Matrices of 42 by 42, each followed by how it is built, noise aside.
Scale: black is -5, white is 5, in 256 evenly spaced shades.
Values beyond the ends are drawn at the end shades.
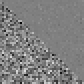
lower triangular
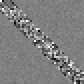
banded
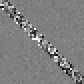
banded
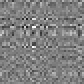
low rank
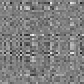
low rank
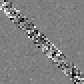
banded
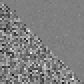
lower triangular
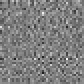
low rank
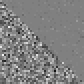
lower triangular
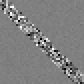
banded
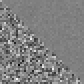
lower triangular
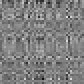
low rank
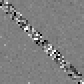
banded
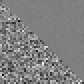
lower triangular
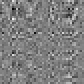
low rank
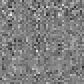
low rank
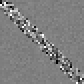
banded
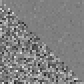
lower triangular
